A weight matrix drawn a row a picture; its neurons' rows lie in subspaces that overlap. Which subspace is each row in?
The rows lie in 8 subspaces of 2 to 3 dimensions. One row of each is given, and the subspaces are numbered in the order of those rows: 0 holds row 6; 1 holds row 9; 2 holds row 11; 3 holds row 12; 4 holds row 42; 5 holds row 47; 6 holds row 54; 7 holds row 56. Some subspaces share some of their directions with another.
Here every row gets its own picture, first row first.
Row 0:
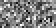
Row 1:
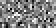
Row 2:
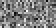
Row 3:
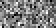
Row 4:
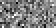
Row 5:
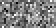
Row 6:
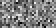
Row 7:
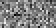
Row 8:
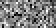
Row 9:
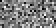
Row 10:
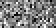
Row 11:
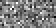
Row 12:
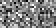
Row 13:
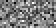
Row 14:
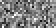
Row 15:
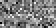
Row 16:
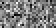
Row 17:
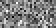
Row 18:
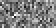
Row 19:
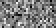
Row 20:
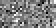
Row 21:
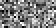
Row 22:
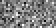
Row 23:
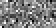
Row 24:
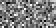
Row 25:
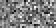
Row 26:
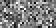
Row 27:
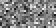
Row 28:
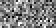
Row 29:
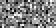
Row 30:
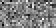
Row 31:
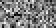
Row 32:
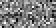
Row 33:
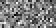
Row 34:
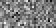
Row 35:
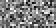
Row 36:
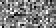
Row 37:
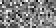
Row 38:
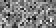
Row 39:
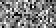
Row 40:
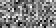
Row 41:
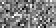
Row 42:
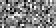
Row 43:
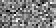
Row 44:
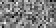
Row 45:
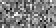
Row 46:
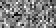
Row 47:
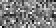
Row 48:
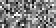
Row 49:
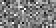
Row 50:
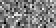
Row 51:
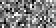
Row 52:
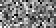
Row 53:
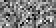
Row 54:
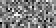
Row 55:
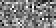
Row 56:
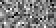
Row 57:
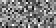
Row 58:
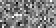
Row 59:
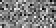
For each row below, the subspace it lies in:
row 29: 4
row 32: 5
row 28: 0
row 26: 7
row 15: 7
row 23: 5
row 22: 1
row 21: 0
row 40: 0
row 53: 7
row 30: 2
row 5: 6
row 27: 5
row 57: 6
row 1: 6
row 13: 4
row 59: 1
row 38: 7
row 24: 7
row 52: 3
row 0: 7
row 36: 4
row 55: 2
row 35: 4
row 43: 2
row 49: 7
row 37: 3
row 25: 4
